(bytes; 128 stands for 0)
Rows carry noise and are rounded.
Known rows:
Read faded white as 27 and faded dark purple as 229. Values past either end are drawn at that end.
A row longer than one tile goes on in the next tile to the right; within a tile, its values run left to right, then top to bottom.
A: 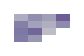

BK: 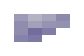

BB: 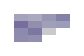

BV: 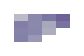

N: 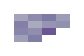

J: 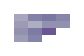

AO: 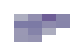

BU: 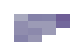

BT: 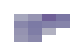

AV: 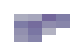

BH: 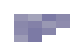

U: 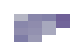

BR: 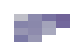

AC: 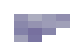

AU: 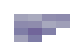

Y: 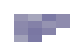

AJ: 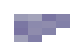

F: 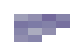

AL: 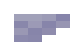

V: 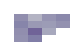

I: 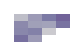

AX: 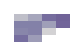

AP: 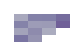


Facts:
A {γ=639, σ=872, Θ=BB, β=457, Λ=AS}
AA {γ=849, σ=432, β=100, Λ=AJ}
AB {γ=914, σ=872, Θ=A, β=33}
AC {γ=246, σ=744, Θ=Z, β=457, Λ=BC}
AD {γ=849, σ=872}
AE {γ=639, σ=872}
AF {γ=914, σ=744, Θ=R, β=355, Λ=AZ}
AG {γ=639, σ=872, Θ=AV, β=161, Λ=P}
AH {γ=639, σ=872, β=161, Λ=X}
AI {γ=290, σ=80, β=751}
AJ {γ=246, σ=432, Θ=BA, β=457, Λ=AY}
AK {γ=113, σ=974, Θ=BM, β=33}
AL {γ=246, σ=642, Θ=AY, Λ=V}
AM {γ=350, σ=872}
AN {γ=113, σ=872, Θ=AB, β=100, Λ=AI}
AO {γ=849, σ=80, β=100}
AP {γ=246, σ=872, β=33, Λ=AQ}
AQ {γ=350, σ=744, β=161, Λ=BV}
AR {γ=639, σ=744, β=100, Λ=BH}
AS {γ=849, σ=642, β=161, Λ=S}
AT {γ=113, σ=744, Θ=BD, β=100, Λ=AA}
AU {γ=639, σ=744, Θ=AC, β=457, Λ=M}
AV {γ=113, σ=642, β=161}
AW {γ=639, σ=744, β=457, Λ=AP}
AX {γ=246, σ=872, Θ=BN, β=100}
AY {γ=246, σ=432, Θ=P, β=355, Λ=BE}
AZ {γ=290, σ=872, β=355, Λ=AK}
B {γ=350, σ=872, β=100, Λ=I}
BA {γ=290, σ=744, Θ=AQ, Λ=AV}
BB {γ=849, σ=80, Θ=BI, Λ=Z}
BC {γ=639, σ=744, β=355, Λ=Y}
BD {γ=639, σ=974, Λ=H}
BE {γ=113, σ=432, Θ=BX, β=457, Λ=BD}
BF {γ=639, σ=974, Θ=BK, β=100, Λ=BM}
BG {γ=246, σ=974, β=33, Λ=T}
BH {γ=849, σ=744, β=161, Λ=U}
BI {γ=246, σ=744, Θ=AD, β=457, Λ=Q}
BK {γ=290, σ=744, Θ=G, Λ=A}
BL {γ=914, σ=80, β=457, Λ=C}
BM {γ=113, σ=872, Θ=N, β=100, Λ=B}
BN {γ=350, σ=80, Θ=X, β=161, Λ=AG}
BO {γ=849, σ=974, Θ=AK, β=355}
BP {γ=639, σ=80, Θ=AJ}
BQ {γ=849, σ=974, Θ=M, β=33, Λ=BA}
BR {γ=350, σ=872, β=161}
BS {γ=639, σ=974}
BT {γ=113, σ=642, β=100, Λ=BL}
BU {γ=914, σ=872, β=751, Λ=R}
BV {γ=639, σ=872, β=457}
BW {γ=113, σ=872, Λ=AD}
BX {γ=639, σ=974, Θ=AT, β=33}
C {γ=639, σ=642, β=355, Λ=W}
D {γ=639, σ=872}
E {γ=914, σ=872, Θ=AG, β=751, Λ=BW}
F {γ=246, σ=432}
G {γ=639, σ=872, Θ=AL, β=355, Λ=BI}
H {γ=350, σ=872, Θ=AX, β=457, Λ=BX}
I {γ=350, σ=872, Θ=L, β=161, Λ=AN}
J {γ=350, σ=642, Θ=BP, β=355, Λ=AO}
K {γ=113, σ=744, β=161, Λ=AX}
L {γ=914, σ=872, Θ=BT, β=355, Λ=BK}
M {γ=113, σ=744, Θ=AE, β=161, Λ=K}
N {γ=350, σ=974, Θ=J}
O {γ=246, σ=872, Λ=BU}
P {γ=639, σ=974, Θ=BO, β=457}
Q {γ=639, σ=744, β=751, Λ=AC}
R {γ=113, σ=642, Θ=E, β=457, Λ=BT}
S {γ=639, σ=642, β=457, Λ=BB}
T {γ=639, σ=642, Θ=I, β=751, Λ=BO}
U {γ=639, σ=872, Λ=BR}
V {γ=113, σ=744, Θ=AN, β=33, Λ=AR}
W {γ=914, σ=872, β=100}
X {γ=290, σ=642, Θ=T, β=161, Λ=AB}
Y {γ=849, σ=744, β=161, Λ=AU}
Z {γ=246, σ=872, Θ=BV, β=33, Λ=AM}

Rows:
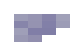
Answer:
BF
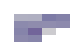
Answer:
X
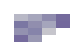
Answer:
Z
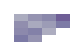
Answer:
E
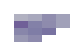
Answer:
P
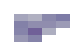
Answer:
R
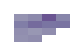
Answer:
AA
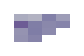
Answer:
AK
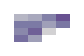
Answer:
AN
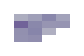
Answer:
BX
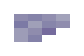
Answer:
BG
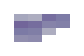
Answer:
BE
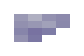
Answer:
BA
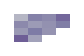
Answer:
G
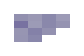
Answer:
BQ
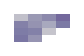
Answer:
H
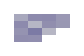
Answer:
BN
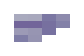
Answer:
AY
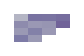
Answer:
B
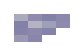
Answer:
BP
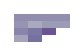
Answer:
AW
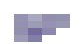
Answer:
AF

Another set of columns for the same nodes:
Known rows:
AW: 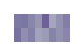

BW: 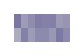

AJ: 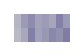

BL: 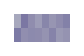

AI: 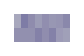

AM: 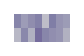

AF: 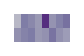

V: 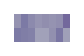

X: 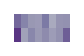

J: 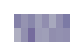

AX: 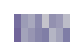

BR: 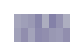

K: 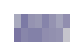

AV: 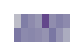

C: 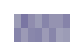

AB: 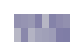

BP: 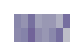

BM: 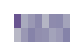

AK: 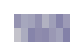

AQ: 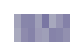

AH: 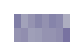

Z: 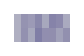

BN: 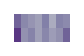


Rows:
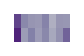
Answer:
T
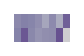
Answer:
BB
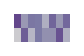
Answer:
AD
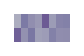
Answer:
AT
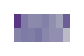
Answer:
BK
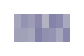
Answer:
W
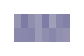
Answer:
AO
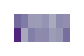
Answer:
BT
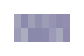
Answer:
AY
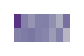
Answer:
AL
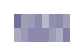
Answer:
P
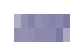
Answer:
F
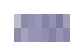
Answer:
BE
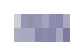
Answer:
BX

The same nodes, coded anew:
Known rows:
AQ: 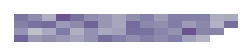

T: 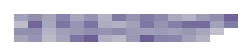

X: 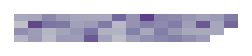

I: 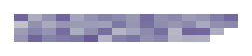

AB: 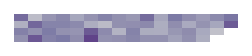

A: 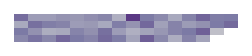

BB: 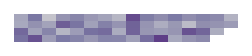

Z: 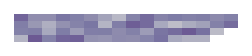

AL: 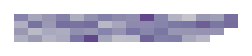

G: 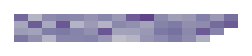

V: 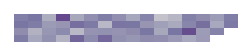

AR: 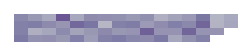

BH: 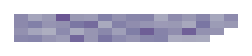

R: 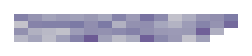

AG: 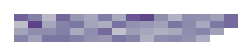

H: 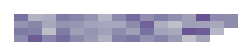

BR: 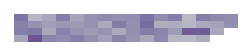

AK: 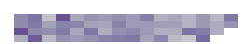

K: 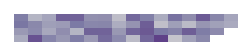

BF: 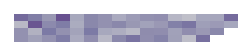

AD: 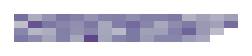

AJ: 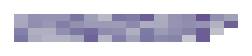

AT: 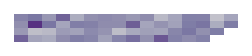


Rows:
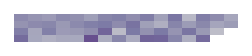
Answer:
F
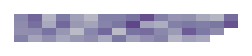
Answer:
BN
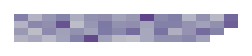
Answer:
J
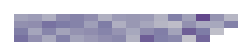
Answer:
BE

